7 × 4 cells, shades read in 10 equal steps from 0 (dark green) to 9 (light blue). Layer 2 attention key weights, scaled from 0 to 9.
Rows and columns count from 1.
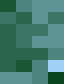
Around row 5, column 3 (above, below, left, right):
5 4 2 4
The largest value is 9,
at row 6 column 4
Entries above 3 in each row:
3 1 1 2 1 2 3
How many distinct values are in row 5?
2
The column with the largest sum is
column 4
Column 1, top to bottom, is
1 3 2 2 2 2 5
